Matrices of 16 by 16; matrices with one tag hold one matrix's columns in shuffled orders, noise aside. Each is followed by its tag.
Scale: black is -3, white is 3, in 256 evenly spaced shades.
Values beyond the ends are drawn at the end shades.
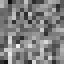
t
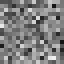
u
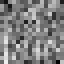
t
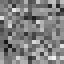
u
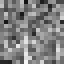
t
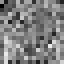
t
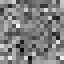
u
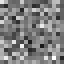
u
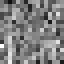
t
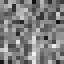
t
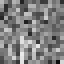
t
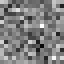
u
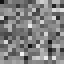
u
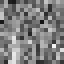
t
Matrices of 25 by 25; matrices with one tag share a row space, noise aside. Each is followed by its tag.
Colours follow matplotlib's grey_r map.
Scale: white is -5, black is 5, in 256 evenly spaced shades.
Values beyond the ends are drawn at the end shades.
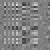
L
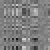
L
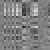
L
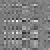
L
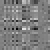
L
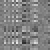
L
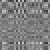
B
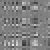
L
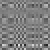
B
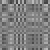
B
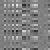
L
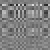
B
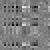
L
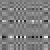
B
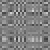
B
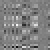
L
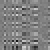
L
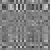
B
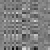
L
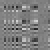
L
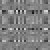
B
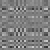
B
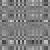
B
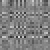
B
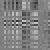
L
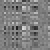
L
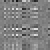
L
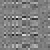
L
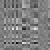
L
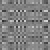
B
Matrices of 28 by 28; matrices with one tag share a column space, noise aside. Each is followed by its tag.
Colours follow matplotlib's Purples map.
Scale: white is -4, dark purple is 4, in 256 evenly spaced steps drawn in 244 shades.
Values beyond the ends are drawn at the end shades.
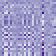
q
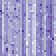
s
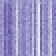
s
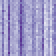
s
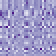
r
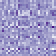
r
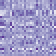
r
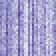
s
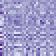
q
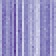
s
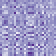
q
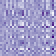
r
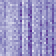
s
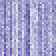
s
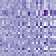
r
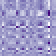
r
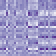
r
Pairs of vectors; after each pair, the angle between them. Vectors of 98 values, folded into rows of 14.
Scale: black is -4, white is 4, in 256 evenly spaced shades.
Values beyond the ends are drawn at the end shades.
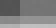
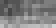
nearly parallel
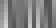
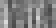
nearly parallel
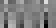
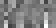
nearly opposite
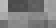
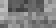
nearly parallel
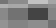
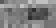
nearly parallel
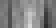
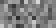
orthogonal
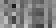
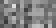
nearly opposite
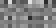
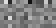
nearly opposite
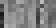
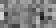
partly opposed
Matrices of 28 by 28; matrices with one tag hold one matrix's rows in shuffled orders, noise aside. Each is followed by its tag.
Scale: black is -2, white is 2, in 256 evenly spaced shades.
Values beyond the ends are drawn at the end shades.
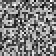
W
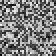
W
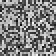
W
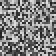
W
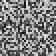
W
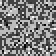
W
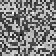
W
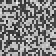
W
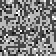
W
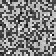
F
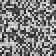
W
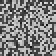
F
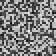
F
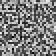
W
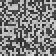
W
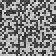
W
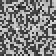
F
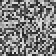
W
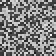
F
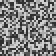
F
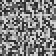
W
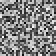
W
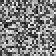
W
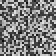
F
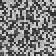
F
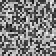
W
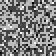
W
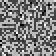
W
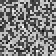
F
